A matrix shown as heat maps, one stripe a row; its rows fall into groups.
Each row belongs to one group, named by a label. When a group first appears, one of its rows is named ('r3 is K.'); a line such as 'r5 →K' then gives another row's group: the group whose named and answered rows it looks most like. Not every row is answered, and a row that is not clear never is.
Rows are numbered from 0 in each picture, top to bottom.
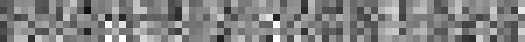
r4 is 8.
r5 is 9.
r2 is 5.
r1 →8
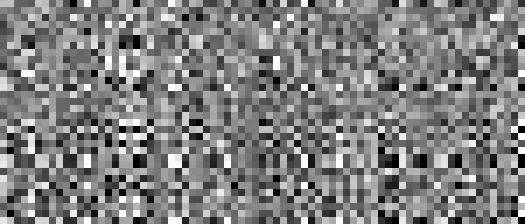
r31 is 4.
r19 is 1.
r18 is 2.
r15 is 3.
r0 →4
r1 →1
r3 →9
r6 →2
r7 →1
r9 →9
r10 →1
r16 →8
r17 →1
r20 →5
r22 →4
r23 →4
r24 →8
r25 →5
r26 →4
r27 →5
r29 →8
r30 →1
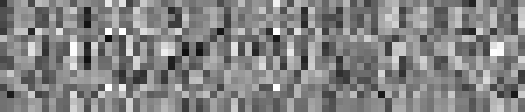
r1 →8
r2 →8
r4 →9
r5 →5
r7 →3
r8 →8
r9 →8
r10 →2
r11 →2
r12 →9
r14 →3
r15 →3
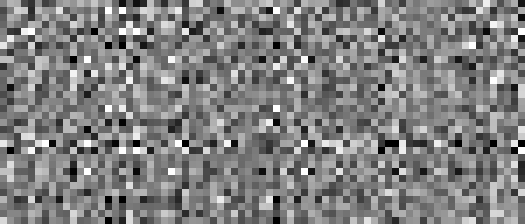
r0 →2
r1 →9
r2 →2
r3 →3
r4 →1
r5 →2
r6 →5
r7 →1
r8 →4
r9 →9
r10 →3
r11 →3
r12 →1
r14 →1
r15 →9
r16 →3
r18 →8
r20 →4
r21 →1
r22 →2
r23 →2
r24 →4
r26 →3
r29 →5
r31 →5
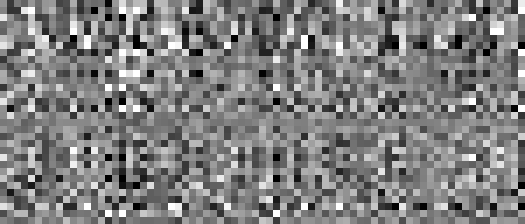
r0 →1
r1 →1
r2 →5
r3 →3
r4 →3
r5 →4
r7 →1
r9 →1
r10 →1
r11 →1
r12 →9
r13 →2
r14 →5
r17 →2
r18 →5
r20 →2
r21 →3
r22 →5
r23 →3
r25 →5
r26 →2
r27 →1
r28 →5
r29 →4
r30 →9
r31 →5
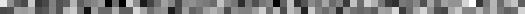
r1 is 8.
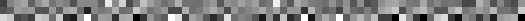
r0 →9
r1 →8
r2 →4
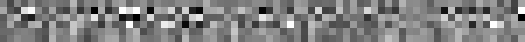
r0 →1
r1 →1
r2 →2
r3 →3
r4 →8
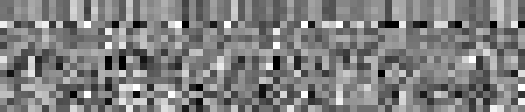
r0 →3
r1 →3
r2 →3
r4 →9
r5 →1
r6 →9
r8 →5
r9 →5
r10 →1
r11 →5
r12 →1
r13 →4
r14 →1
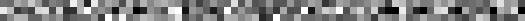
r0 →3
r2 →9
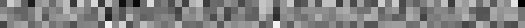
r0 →2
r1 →5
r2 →5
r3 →9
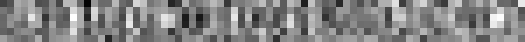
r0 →8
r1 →3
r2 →3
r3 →3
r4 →8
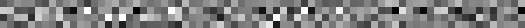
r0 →8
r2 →9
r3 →5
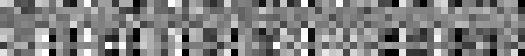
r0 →4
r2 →3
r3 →8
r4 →4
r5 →4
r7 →4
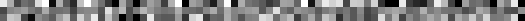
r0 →4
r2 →2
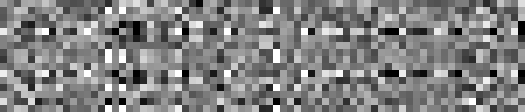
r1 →9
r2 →8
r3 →2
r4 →4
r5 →2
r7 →9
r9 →3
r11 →2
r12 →9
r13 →1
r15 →9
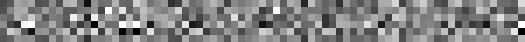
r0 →8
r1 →9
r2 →3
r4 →2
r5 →8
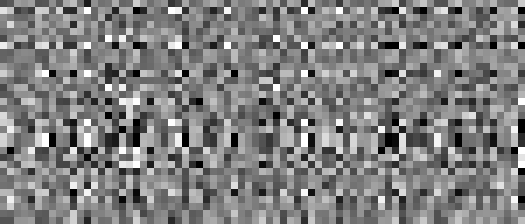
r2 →5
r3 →2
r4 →3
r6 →4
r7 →8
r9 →5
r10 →4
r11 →5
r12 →9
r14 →1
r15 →3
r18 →2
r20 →4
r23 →1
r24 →2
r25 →3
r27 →4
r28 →2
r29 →2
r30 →8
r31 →8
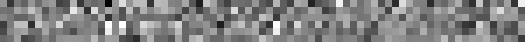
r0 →1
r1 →3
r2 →5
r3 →9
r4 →9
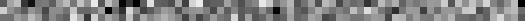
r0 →2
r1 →5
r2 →3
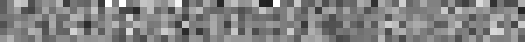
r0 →9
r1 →2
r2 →3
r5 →2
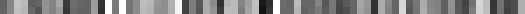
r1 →9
